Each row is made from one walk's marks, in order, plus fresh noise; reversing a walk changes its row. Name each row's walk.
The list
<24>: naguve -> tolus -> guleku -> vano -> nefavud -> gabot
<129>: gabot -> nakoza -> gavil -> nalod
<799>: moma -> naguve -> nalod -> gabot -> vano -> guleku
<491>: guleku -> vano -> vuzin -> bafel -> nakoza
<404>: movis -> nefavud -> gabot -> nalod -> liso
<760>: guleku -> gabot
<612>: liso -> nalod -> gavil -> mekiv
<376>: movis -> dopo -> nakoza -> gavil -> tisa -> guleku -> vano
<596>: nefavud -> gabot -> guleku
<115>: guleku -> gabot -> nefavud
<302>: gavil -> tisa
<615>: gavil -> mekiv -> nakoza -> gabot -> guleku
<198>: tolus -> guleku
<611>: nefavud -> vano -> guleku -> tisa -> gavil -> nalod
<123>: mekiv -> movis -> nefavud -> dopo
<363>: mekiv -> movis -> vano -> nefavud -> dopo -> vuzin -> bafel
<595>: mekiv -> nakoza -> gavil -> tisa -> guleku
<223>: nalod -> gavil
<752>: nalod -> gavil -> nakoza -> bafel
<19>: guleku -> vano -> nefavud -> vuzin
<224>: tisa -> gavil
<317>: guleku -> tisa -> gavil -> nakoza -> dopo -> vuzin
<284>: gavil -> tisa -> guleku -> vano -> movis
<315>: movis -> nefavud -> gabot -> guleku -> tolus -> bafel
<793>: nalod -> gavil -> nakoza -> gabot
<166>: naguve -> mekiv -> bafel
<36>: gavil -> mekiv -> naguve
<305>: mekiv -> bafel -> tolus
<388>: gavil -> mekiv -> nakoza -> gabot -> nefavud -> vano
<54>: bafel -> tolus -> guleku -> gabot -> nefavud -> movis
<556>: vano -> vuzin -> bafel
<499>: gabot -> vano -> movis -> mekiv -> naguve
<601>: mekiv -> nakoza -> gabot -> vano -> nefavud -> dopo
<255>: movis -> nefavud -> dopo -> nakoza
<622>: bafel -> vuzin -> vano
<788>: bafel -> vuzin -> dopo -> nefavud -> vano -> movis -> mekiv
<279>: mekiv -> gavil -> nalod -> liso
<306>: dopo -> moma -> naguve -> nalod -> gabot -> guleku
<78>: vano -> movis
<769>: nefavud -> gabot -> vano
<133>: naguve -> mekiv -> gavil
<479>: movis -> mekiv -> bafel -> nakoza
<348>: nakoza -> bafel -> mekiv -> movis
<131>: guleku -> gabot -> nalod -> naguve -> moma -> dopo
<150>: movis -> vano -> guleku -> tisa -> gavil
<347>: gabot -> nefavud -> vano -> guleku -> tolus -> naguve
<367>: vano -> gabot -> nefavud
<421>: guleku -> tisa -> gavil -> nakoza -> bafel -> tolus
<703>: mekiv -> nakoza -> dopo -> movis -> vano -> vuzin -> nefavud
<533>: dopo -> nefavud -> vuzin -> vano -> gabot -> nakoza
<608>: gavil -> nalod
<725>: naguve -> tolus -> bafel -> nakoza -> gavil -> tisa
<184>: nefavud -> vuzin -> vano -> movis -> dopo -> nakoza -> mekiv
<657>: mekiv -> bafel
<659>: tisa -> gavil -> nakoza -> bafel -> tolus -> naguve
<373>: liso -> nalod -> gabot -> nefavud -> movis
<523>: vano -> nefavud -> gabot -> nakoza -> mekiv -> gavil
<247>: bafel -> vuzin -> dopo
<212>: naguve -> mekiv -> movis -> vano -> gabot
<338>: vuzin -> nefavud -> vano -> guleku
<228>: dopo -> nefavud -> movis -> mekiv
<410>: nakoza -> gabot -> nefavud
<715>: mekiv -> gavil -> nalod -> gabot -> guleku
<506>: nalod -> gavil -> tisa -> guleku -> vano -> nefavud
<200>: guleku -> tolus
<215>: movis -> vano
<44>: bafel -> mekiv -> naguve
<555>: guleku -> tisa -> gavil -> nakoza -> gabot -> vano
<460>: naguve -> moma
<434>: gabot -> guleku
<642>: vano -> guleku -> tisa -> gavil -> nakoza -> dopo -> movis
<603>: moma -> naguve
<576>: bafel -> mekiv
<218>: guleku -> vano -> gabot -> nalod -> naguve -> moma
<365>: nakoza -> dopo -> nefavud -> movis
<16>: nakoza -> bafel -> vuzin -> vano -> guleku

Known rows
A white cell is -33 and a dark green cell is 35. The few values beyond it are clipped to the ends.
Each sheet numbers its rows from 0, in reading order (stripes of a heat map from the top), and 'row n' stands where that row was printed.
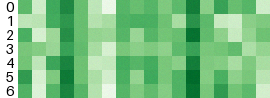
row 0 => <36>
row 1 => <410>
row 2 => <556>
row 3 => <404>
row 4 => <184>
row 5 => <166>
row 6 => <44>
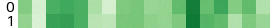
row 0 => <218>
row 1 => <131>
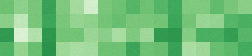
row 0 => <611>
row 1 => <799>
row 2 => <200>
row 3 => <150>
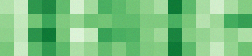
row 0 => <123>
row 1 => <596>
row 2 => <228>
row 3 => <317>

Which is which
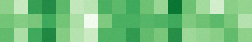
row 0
<255>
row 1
<608>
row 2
<523>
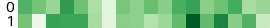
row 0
<279>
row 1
<460>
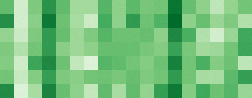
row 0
<363>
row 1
<657>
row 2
<622>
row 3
<376>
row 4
<499>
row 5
<16>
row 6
<305>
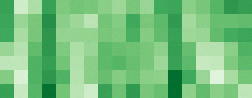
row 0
<198>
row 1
<725>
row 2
<595>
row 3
<506>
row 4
<115>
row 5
<247>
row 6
<576>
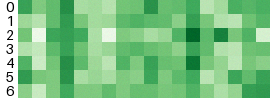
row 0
<224>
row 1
<555>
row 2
<603>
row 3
<24>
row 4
<491>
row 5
<302>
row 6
<434>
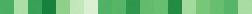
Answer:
<133>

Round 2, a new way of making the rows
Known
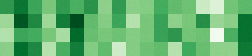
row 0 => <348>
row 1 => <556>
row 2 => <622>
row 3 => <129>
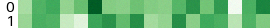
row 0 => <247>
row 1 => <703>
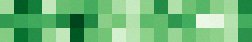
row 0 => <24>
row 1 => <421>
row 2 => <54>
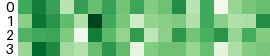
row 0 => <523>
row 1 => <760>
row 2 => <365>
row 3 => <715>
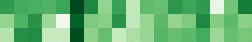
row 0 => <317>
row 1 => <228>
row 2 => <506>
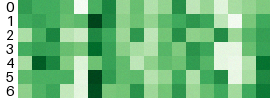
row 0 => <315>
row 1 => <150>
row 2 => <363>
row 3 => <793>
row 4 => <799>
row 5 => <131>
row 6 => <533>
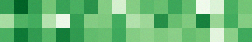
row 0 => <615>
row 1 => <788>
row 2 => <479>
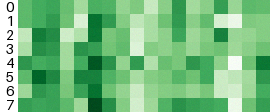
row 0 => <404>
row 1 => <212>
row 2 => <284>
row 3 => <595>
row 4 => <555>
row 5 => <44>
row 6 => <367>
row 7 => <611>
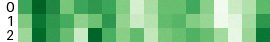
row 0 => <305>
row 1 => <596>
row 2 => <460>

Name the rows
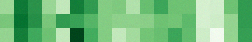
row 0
<215>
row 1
<576>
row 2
<223>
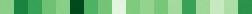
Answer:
<115>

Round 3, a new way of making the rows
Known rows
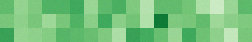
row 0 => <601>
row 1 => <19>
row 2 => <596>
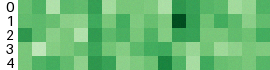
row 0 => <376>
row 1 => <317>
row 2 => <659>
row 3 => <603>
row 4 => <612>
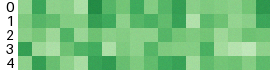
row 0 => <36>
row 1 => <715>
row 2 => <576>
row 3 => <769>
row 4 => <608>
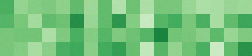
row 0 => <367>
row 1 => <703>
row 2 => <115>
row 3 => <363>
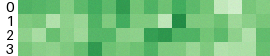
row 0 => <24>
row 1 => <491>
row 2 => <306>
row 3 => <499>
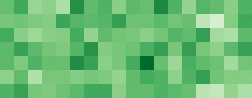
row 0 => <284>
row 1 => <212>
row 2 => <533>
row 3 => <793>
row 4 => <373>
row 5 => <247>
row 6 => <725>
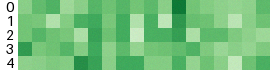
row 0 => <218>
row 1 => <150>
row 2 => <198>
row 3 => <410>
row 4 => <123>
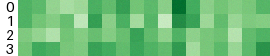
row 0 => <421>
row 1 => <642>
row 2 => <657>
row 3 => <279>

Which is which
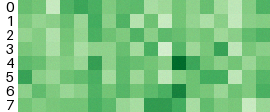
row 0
<479>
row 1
<78>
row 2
<44>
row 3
<556>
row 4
<555>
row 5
<184>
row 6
<760>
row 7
<434>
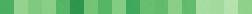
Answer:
<347>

